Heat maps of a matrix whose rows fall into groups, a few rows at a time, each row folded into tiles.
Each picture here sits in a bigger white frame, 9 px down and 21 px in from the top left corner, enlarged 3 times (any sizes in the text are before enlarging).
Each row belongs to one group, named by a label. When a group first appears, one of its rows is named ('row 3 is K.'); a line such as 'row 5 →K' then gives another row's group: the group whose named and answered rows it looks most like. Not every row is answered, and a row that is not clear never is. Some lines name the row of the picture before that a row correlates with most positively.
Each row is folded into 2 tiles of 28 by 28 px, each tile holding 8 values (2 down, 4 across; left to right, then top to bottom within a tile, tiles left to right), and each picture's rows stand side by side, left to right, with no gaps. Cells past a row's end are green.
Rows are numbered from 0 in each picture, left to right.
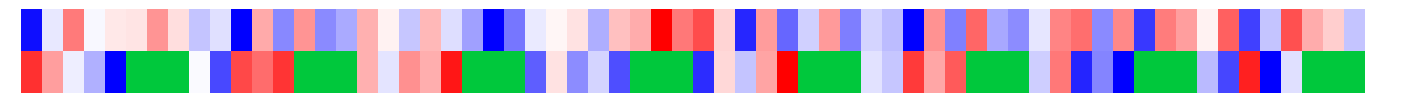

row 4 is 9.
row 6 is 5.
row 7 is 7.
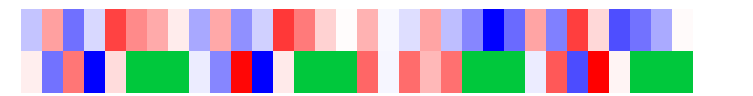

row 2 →9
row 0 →7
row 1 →7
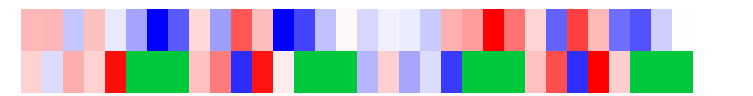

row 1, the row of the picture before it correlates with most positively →3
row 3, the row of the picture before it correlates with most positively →3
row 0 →9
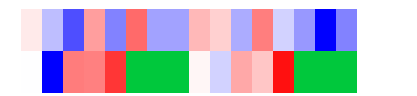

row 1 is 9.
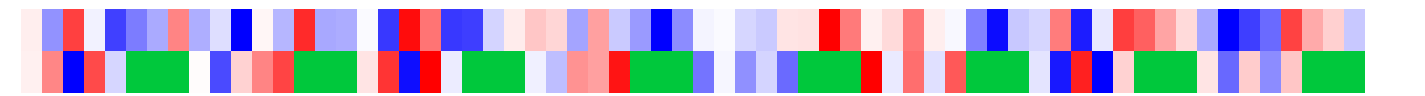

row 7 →7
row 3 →9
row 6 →7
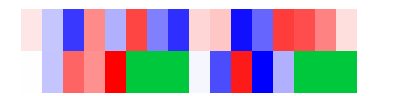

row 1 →7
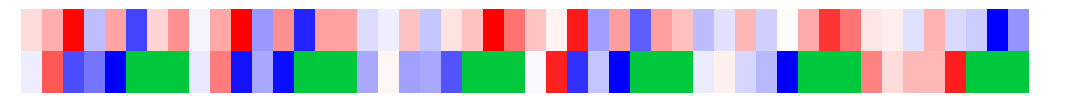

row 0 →5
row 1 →5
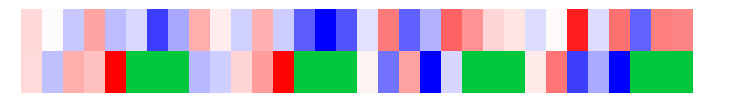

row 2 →7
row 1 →9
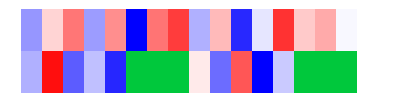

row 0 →5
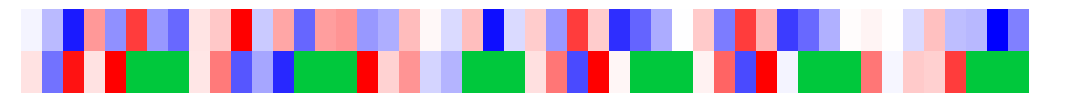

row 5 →9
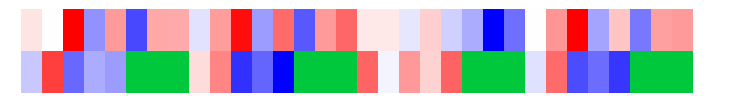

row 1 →5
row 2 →9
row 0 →5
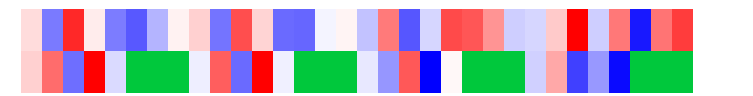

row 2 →7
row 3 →5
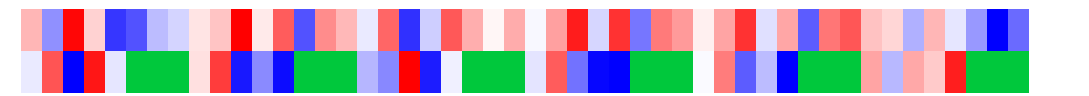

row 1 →5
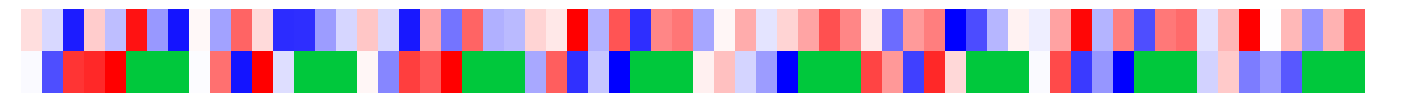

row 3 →5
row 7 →5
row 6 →5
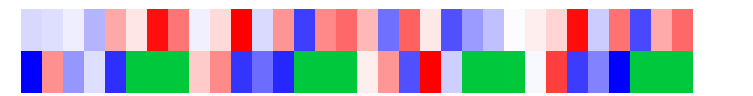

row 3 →5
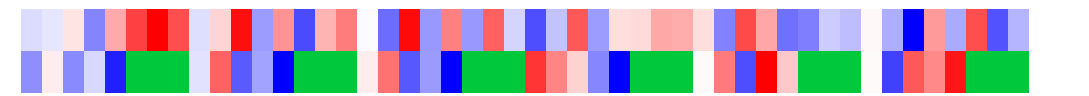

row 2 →5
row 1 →5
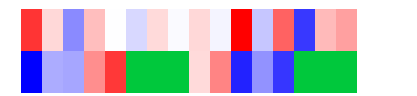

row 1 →5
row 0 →9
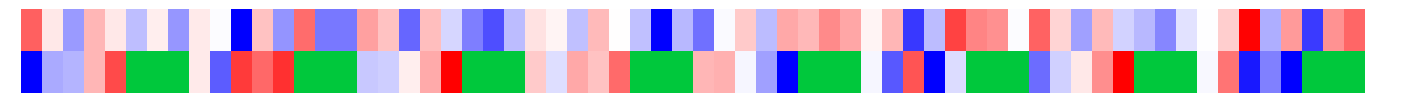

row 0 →9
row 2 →9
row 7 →5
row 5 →7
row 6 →9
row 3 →9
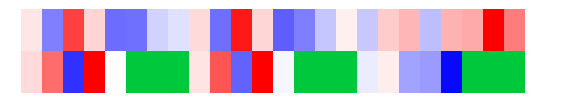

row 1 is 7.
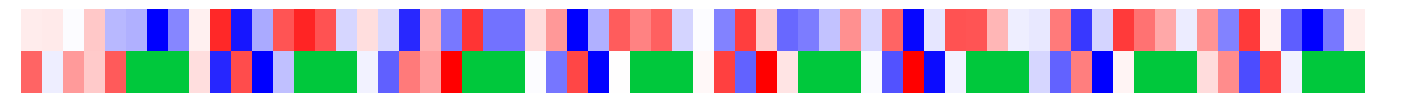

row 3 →7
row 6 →7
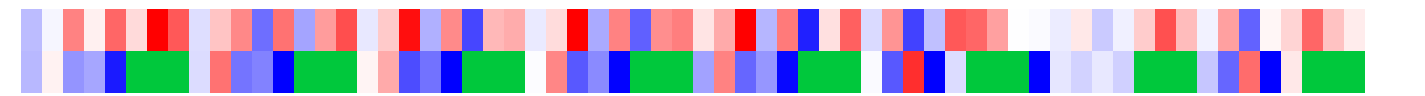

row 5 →7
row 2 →5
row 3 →5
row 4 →5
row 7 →7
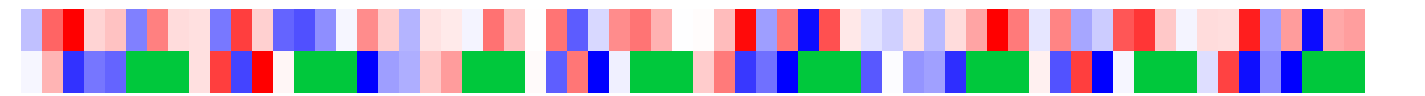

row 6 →7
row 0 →5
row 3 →7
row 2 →9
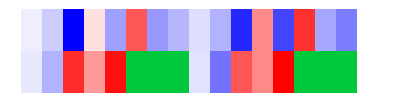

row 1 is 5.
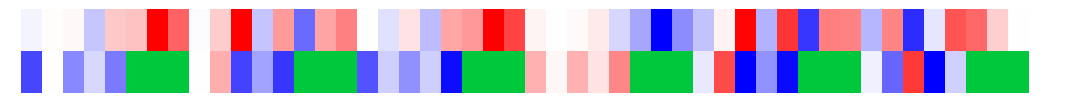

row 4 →5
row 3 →9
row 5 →7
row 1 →5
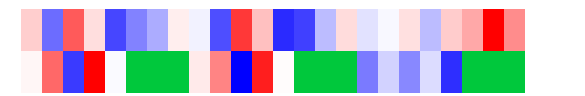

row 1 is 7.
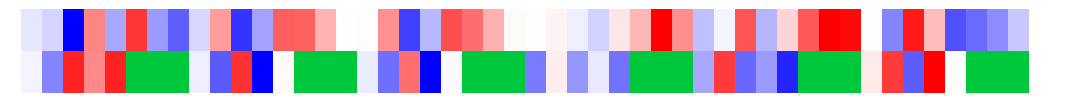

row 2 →7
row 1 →7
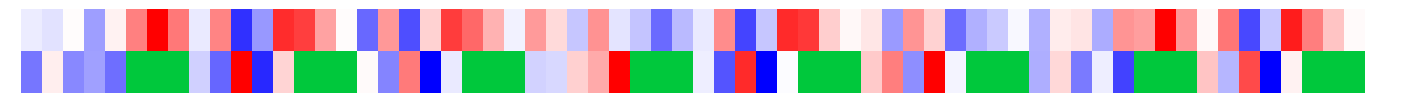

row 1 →7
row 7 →7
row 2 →7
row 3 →9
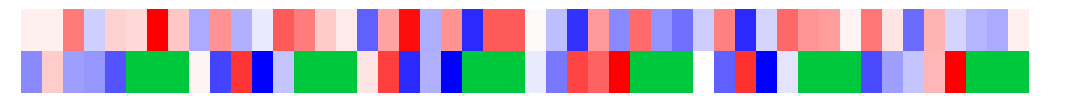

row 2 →5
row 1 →7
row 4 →7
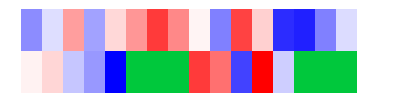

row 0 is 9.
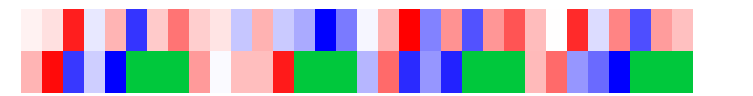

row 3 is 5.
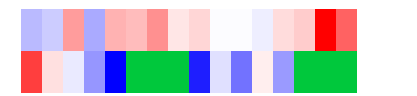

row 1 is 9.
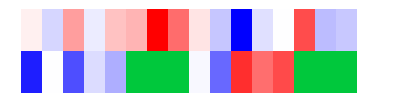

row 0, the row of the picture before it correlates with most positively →1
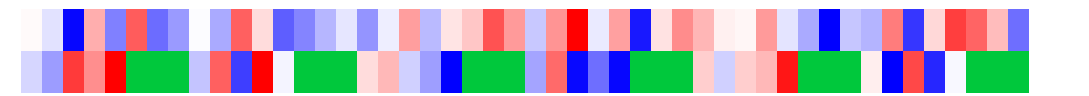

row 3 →5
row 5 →7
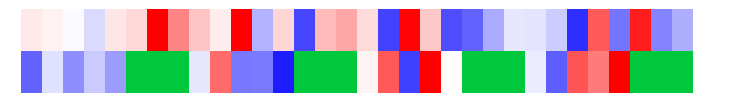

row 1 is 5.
